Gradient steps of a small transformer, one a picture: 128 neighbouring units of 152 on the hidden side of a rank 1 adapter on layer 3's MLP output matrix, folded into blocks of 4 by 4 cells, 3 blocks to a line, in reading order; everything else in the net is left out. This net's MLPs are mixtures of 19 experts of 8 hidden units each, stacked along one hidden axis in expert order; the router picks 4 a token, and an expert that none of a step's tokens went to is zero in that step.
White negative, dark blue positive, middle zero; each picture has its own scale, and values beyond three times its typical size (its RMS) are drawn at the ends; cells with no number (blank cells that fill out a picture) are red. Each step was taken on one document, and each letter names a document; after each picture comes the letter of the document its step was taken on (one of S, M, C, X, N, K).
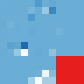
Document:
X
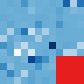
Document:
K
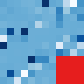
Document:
K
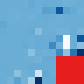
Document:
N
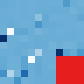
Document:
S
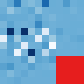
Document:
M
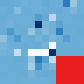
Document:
M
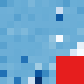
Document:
N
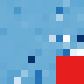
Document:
N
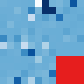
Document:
X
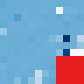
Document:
N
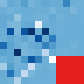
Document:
M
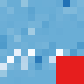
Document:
K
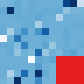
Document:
S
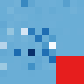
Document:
M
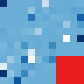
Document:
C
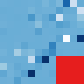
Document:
C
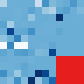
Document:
X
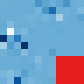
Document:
X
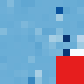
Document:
N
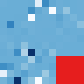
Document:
X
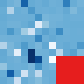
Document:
K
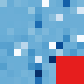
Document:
K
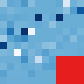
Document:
M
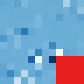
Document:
S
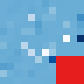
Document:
C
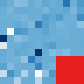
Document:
S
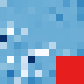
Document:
S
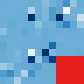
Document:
C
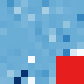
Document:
N
